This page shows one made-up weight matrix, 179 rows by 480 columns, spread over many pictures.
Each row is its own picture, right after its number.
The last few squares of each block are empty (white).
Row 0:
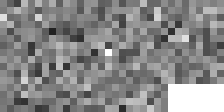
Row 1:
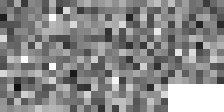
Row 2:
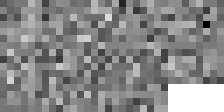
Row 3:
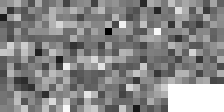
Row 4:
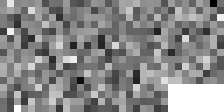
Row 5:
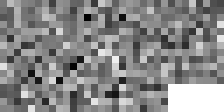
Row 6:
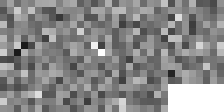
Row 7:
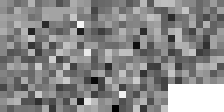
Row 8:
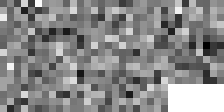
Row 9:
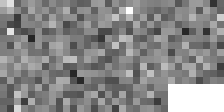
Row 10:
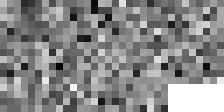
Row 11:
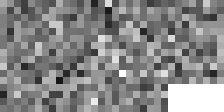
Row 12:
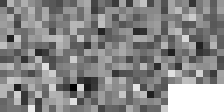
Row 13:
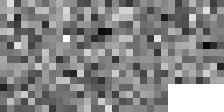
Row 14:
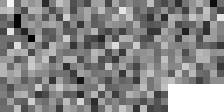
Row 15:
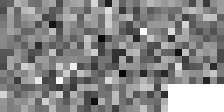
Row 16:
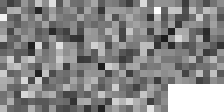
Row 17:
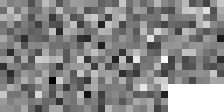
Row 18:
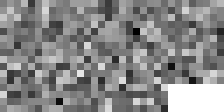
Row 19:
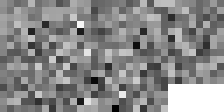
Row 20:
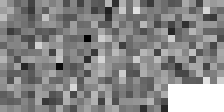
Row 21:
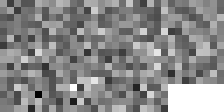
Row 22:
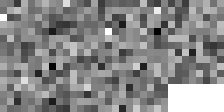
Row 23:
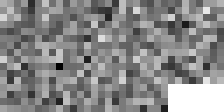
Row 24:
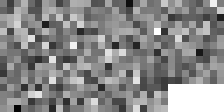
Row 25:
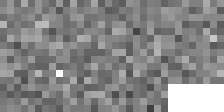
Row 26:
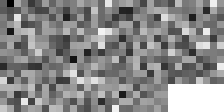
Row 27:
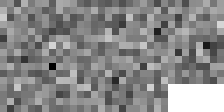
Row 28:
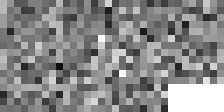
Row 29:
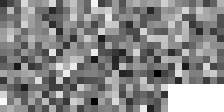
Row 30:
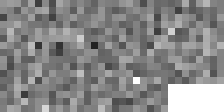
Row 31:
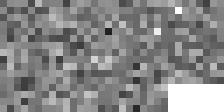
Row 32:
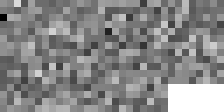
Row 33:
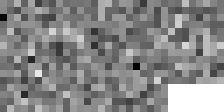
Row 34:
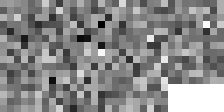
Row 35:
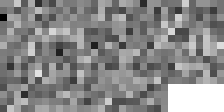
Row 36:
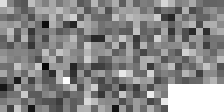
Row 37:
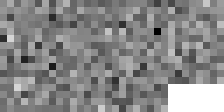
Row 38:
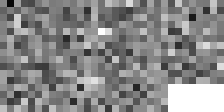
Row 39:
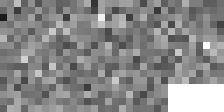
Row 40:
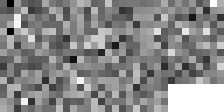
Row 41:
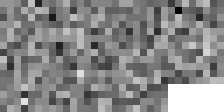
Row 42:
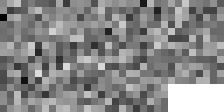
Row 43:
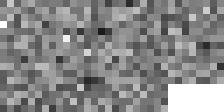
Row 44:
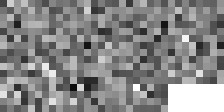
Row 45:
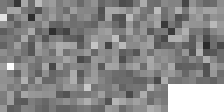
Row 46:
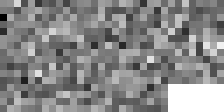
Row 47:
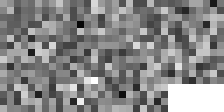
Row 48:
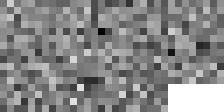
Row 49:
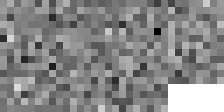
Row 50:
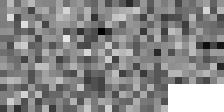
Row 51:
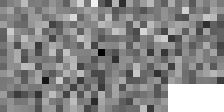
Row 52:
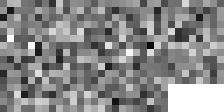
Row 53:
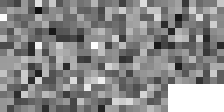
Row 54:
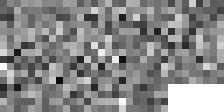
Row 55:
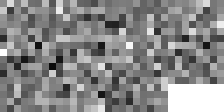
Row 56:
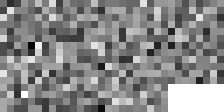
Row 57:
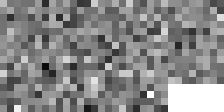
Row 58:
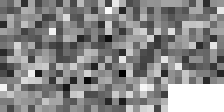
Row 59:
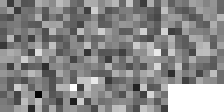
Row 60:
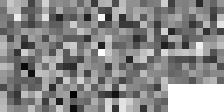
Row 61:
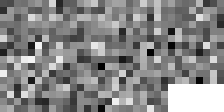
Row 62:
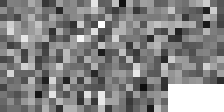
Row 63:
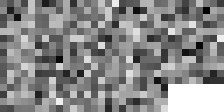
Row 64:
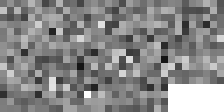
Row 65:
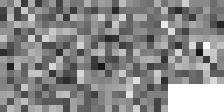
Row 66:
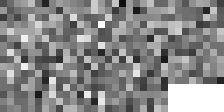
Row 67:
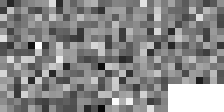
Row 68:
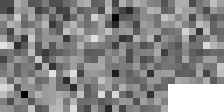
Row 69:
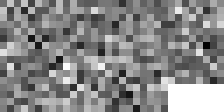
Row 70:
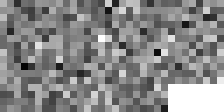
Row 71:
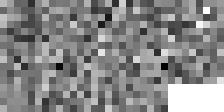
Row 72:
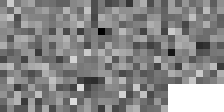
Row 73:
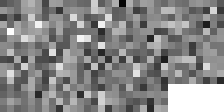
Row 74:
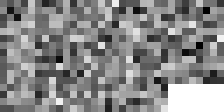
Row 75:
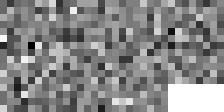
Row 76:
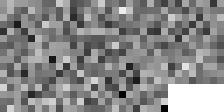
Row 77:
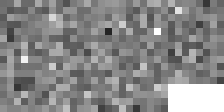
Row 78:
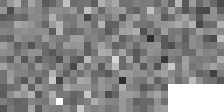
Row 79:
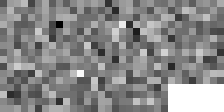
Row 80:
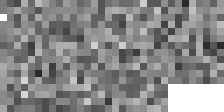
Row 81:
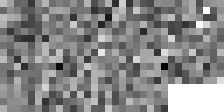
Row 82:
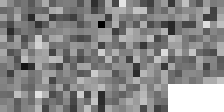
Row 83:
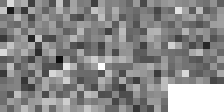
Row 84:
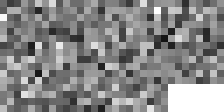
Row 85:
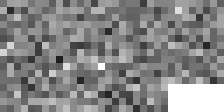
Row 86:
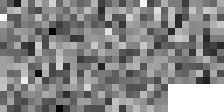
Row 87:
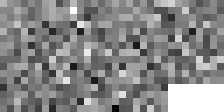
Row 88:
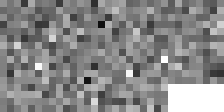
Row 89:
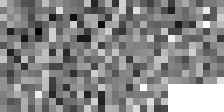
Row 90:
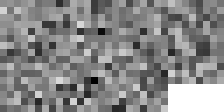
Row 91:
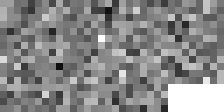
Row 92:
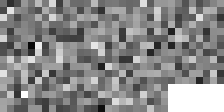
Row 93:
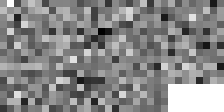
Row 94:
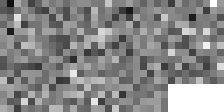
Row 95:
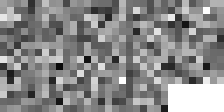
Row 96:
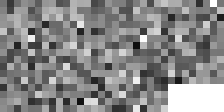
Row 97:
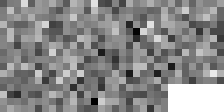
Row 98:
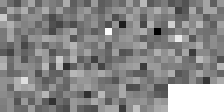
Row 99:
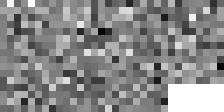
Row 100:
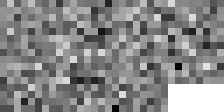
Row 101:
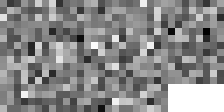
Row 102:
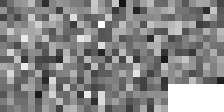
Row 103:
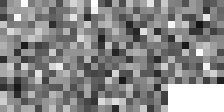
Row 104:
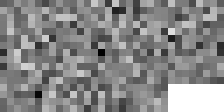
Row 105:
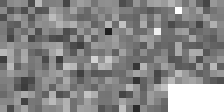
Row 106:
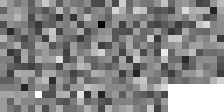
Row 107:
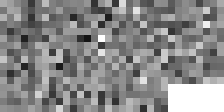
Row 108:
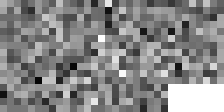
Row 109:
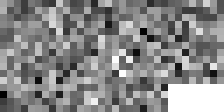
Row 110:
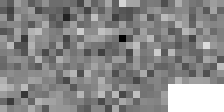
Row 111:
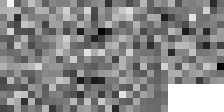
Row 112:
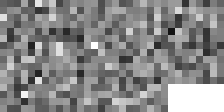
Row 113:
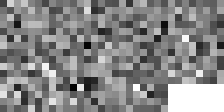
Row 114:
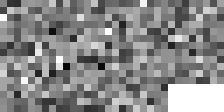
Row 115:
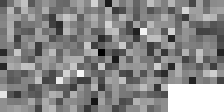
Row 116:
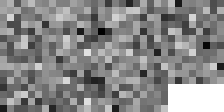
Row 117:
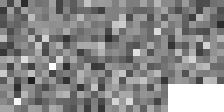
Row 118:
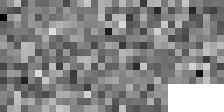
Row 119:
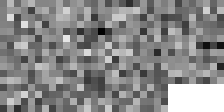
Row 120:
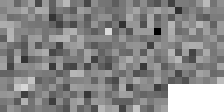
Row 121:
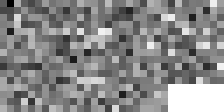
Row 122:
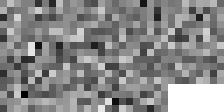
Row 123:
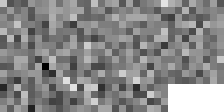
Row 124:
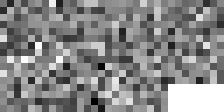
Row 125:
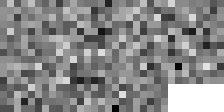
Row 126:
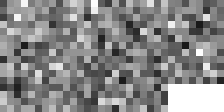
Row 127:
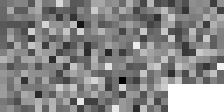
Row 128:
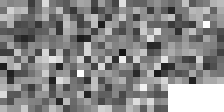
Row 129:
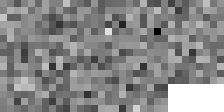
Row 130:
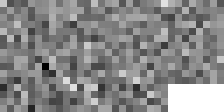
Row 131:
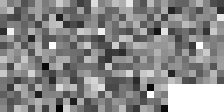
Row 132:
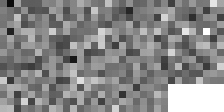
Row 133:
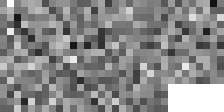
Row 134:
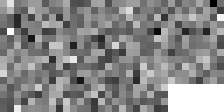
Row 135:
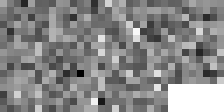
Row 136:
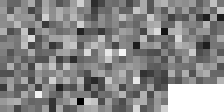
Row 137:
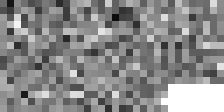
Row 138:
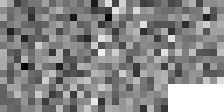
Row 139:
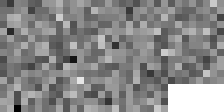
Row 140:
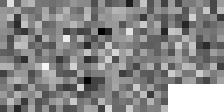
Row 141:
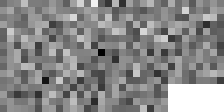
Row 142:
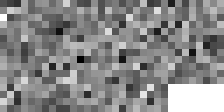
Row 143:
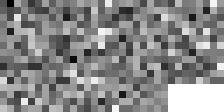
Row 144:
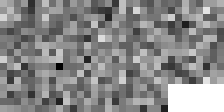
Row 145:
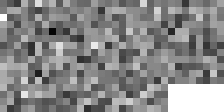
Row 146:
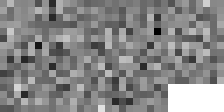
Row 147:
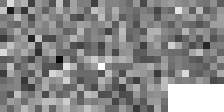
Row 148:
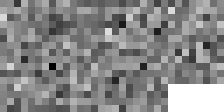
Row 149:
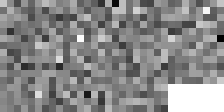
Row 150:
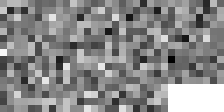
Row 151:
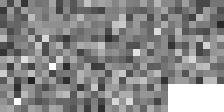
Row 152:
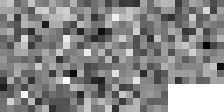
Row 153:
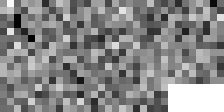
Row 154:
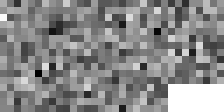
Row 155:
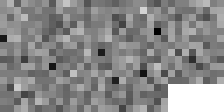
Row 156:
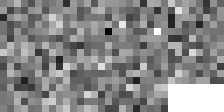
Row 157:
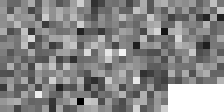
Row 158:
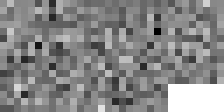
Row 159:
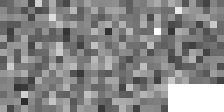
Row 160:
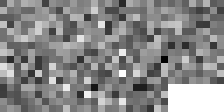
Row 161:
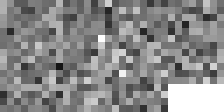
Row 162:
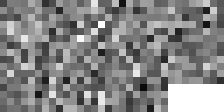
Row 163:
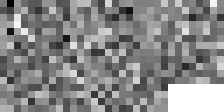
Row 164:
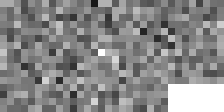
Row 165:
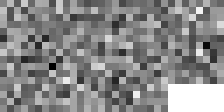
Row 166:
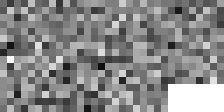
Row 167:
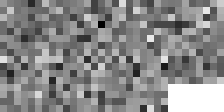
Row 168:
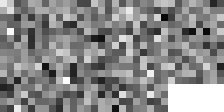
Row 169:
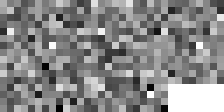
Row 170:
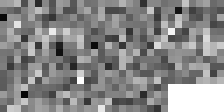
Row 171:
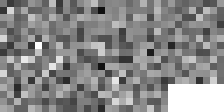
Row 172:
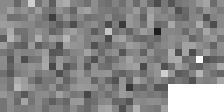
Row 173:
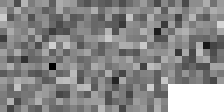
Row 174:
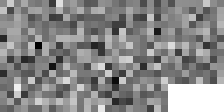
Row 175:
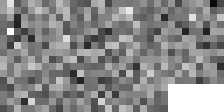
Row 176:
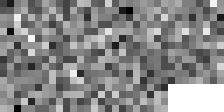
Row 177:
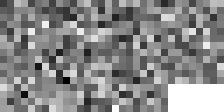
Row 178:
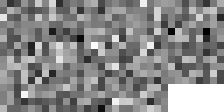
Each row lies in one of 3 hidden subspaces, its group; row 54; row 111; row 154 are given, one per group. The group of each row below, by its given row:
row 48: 111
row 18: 54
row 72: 111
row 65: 154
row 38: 111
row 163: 111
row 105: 154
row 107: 54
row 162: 54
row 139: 111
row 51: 54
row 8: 154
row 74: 54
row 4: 111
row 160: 54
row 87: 111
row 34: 54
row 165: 154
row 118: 154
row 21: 111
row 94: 111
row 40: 111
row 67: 154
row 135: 54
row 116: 111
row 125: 111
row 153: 111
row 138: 54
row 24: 111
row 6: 54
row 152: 111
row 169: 111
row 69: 154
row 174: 154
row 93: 111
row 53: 154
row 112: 154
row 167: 54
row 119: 111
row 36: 111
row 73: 54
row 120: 154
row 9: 111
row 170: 154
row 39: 154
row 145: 154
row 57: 111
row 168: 111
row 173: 154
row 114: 154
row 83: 154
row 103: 54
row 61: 154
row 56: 154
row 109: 54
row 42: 154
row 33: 154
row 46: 154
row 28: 54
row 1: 154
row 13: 111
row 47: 111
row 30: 154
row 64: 54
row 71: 54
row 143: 111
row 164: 54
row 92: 154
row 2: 54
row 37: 154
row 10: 54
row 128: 54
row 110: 111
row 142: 154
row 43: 111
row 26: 111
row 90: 111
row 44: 111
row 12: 111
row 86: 154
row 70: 54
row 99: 111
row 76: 111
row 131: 111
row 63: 54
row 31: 154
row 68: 111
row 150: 154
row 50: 111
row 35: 154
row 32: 154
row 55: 154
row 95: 54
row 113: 111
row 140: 111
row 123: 111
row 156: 154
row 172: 154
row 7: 111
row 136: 111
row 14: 111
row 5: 54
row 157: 111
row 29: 54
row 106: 54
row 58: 54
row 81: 54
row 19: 111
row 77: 154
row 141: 54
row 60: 54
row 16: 154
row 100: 111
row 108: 54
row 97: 54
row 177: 111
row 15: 54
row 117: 154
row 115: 54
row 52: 154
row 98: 154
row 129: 154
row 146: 154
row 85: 154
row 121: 111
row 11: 54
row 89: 54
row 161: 54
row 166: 154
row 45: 154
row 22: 154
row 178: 154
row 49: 154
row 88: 54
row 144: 54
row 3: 154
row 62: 54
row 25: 54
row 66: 54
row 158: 154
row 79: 54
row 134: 111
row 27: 154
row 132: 111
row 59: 111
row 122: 154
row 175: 111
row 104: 54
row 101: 154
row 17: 54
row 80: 154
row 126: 54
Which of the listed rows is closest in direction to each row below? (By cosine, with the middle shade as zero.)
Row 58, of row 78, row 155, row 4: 155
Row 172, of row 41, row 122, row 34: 41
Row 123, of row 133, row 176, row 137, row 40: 40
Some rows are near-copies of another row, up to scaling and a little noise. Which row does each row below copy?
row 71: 81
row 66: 102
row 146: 158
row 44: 113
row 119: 50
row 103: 126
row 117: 151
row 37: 49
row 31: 105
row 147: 83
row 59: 21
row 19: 7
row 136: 157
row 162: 62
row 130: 123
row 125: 100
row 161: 28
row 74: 63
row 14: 153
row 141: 51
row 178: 101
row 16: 84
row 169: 131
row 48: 72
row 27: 173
